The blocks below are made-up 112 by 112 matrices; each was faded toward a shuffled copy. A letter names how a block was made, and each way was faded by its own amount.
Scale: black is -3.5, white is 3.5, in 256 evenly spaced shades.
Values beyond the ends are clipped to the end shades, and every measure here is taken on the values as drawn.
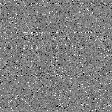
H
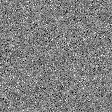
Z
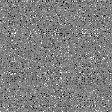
H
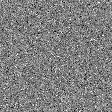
Z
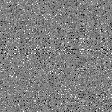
H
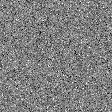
Z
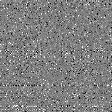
H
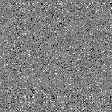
H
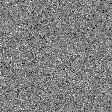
Z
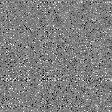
H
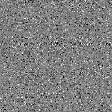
H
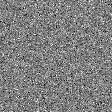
Z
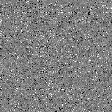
H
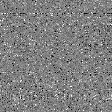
H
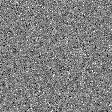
Z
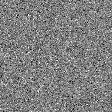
Z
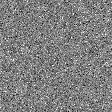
Z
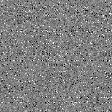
H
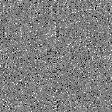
H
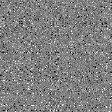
H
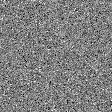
Z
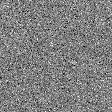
Z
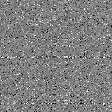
H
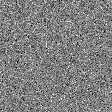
Z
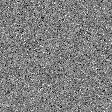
Z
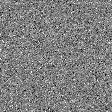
Z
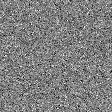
Z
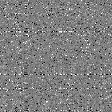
H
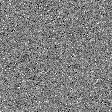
Z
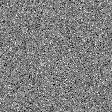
Z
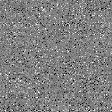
H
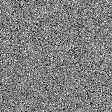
Z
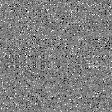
H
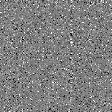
H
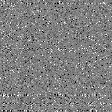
H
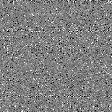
H
